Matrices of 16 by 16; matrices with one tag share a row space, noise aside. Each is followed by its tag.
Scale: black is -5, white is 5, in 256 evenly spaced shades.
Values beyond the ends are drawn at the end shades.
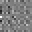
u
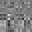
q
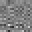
q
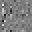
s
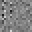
s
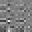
q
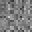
q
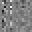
s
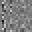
s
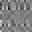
u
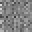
u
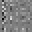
s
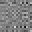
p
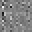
s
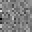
u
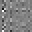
s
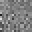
u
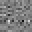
q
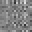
p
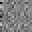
u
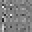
s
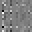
s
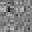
q
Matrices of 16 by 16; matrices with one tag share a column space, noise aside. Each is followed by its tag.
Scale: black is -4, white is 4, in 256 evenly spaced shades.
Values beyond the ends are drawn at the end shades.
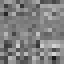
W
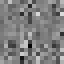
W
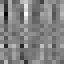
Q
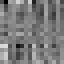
Q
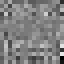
W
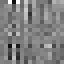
Q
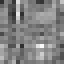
Q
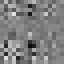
W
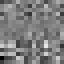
W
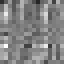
Q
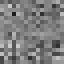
W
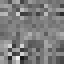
W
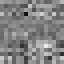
W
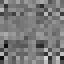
W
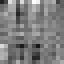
Q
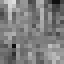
Q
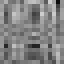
Q
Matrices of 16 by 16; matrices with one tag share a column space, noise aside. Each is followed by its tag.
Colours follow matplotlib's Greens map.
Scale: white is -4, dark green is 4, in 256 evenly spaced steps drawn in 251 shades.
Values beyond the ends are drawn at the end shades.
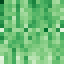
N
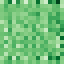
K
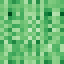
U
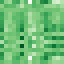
K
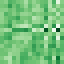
N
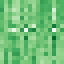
N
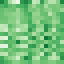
K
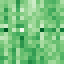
N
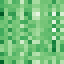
U
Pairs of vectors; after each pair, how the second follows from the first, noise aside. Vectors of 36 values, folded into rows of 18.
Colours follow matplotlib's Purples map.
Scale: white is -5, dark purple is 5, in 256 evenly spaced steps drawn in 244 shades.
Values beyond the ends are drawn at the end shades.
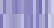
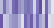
scaled up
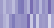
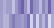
copied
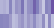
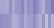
shrunk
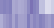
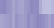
shrunk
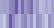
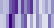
scaled up
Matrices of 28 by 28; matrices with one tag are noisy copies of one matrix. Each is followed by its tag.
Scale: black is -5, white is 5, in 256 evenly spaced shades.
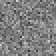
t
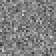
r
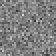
r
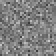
t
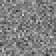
r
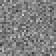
r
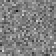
r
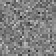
t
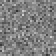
r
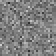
t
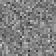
t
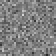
r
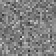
t
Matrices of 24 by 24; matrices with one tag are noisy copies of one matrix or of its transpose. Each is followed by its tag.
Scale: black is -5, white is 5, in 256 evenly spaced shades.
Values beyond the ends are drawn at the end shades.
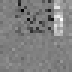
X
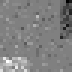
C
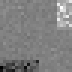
C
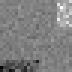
C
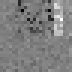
X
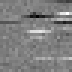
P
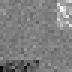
C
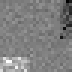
C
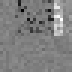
X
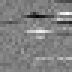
P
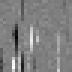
P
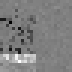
X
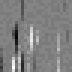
P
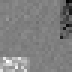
C
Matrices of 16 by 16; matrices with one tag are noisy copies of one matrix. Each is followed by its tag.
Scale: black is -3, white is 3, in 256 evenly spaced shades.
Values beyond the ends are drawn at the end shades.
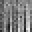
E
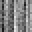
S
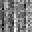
S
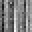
S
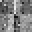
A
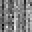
S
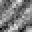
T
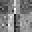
A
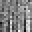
E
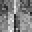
A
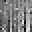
E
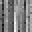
S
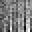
E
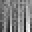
E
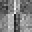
A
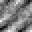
T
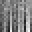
E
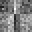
A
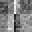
A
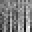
E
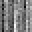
S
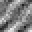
T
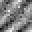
T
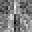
A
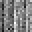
S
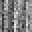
S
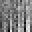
E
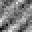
T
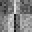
A
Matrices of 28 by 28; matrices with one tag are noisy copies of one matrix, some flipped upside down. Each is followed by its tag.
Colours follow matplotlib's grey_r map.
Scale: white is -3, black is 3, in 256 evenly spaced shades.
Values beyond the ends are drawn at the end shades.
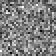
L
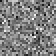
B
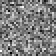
L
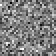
L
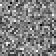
L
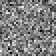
L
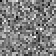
B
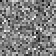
B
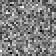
L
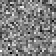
L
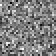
L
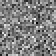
B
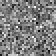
B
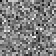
B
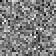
B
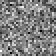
L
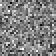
L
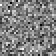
L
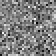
B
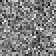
B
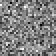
L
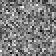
L
